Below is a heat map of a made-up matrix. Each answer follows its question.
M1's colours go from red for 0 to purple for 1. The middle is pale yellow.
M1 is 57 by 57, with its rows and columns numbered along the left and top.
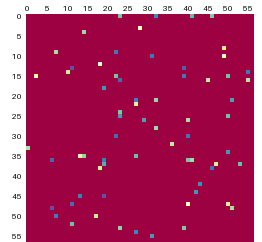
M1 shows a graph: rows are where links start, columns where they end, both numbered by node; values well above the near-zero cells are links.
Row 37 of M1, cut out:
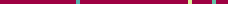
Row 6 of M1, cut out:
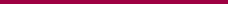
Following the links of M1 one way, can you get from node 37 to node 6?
no
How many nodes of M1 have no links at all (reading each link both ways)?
4
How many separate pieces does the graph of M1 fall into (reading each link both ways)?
6
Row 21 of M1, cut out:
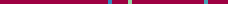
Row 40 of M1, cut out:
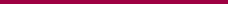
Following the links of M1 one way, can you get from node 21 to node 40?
yes
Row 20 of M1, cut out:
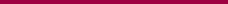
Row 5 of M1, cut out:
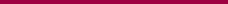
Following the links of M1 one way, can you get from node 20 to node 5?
no
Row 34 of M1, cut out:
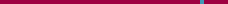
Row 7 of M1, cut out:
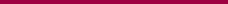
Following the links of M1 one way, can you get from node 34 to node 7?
yes
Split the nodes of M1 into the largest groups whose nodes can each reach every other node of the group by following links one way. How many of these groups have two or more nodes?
0
